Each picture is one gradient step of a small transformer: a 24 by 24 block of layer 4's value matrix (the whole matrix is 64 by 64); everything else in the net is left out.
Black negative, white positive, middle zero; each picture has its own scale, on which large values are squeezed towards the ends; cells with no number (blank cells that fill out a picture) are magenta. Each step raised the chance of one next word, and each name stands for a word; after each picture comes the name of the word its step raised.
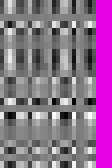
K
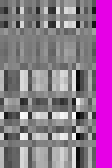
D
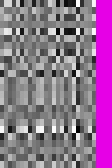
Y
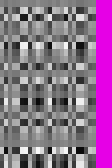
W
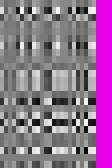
W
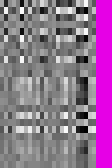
Y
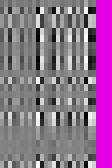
K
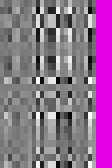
K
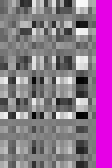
K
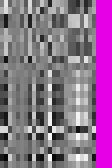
W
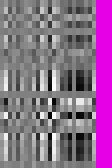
D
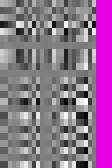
K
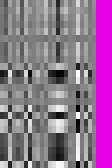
Y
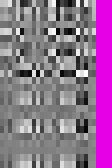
Y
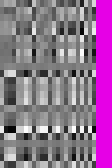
Y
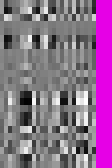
W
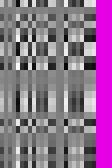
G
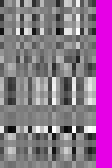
Y
